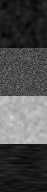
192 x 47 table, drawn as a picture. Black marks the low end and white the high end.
It is made of 4 by 1 panels. Panel 1,1: very low, blotchy, faint in contrast. Panel 2,1: low, fine-grained. Panel 3,1: high, blotchy, faint in contrast. Panel 4,1: very low, streaked across, faint in contrast.
